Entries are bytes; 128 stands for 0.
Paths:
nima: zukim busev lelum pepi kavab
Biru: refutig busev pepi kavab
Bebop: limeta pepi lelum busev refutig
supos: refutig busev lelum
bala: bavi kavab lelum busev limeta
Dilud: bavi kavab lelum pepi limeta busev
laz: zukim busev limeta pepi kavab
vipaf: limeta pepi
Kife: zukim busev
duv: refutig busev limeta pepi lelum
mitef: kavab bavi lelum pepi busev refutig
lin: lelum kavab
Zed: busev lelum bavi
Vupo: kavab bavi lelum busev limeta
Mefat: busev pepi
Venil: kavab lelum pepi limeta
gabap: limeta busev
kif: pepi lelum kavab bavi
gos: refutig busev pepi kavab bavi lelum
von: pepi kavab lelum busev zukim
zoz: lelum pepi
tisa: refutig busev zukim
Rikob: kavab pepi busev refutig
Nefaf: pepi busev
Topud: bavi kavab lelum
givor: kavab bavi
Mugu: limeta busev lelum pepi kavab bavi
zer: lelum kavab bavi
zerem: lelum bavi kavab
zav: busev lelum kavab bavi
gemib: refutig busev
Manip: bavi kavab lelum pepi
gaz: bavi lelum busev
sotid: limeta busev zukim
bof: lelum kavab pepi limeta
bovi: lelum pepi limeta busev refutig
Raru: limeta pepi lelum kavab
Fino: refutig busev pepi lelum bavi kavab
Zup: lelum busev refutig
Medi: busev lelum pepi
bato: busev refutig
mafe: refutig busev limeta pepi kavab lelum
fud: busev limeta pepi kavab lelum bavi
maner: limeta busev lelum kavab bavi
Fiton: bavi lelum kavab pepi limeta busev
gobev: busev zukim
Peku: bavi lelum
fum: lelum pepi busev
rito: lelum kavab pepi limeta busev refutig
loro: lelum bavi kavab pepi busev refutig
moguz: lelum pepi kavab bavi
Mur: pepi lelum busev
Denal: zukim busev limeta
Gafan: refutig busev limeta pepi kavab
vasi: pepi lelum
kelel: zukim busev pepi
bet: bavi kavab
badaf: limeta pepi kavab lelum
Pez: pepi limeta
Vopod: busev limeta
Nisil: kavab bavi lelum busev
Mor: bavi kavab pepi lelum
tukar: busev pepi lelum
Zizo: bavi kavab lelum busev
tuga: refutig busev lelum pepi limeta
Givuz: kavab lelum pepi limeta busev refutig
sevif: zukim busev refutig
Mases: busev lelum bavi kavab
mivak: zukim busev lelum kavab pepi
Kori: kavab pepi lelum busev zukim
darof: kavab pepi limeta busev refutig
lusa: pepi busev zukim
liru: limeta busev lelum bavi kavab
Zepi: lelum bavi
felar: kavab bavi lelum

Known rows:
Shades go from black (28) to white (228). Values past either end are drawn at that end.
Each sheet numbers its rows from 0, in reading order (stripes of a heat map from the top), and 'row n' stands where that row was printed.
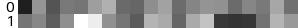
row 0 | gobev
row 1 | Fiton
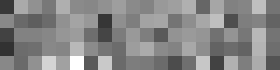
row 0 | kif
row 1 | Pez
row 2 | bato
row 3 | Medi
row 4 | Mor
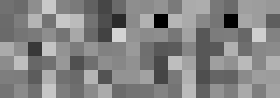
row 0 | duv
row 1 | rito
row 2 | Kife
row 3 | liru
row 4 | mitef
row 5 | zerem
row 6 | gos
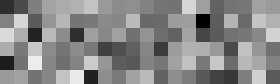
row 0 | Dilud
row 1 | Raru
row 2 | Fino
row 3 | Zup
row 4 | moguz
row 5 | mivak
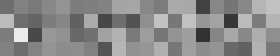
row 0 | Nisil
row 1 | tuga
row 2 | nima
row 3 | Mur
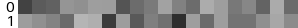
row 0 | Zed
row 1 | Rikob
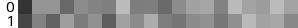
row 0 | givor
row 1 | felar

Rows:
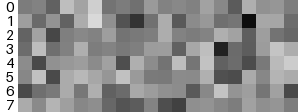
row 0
Peku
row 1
bof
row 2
lusa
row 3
lin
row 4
gemib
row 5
bet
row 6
vasi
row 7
Bebop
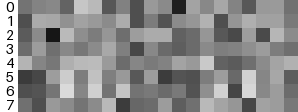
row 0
darof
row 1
maner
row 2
Mases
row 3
sotid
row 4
gaz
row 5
badaf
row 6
Topud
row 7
Zepi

